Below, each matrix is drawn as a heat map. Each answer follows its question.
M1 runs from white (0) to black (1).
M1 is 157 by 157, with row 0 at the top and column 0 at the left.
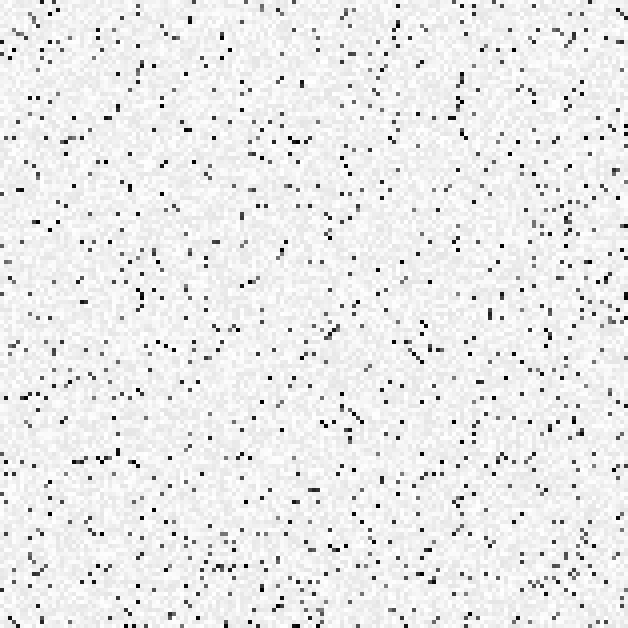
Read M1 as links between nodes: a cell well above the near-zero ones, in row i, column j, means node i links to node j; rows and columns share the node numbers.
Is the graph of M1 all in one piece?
yes
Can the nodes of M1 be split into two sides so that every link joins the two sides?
yes
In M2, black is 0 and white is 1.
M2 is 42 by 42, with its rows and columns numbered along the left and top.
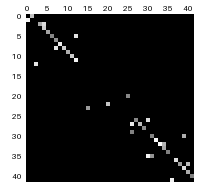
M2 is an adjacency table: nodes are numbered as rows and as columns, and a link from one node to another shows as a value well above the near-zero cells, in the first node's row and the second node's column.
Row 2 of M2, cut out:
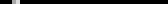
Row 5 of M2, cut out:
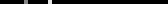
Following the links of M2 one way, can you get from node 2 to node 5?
yes
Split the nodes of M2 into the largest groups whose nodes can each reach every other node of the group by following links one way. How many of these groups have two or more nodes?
5
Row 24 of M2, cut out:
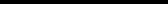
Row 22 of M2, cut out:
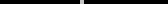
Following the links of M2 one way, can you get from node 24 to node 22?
no
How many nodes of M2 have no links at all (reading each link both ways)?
8
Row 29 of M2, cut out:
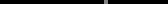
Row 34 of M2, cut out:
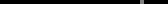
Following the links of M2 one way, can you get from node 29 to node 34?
yes
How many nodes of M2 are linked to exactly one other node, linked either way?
6
